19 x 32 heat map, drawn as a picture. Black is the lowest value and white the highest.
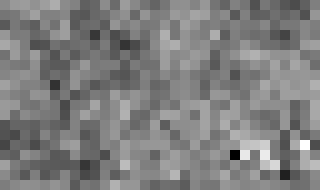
Average level on the scale: 50%. Roughest part: bottom right. Mirror symmetry: none. Odd patch: rougher, in the bottom right.
